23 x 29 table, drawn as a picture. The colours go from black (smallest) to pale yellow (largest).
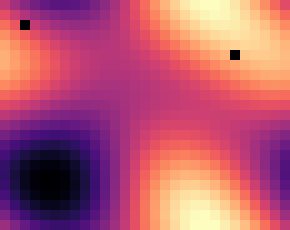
Calmest part: centre. Ninth with the lowest average: bottom left. Mirror symmetry: none. Lone odd cells: 2, each lower than its neighbours.
